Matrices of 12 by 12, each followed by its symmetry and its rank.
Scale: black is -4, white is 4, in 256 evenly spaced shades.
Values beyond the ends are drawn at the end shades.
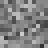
neither, full rank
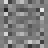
neither, rank two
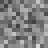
neither, full rank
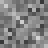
symmetric, full rank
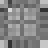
symmetric, rank two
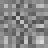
symmetric, rank two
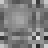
symmetric, rank two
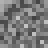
symmetric, full rank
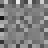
antisymmetric, rank two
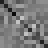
symmetric, full rank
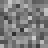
neither, full rank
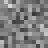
neither, full rank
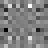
antisymmetric, rank two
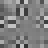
antisymmetric, rank two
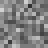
neither, full rank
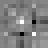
symmetric, rank two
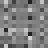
neither, rank two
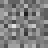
antisymmetric, rank two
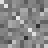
symmetric, full rank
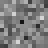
symmetric, full rank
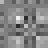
symmetric, rank two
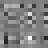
neither, rank two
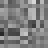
antisymmetric, rank two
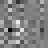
neither, rank two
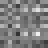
neither, rank two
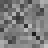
symmetric, full rank
